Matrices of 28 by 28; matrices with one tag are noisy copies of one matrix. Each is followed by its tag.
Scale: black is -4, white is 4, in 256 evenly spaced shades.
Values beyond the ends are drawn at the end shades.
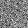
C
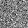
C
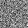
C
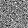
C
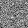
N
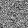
N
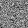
N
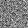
C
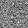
N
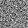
C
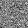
N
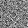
C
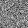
N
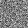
C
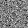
C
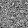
N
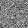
N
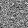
N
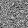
N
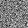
C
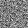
C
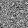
N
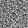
C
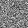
N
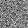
C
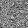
N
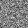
N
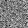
C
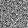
C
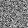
C
